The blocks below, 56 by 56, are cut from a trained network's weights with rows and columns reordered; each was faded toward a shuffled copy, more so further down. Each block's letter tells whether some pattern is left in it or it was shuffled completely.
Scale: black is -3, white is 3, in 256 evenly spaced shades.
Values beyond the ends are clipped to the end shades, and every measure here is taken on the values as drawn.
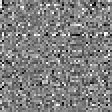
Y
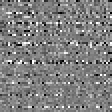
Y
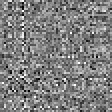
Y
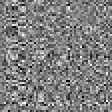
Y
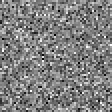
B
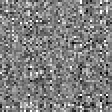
Y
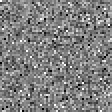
B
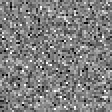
B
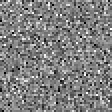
B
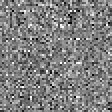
Y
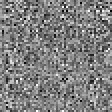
Y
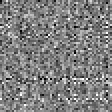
Y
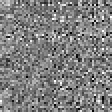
Y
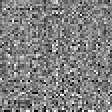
Y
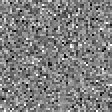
B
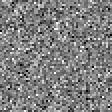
B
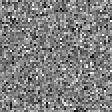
B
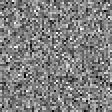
B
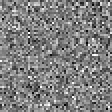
Y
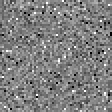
B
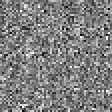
Y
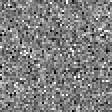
B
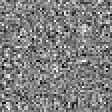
Y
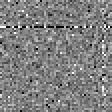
Y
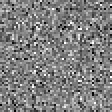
Y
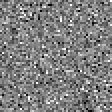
B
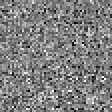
Y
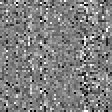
Y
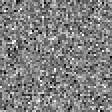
B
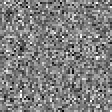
Y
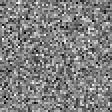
B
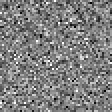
B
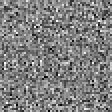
Y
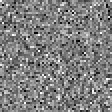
B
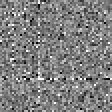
Y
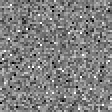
B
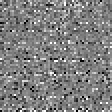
Y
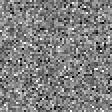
B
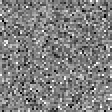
B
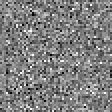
Y
